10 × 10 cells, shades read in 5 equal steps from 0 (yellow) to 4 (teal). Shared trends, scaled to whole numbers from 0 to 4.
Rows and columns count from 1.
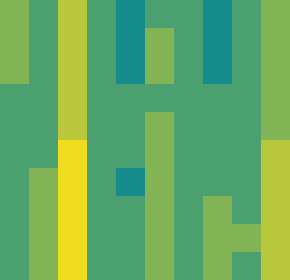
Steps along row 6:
same down up same down up same same down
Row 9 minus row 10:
0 0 0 0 0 0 0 0 -1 0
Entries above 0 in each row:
10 10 10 10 10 9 9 9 9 9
